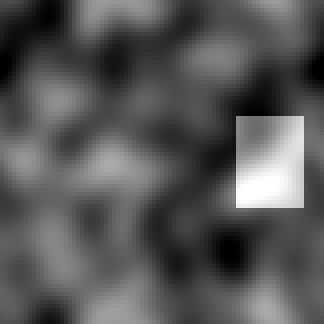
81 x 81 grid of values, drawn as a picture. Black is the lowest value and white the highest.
Histogram: skewed, a long tail of high values. Roughest part: middle right. Ninth with the highest average: middle right. Odd patch: higher, in the middle right.
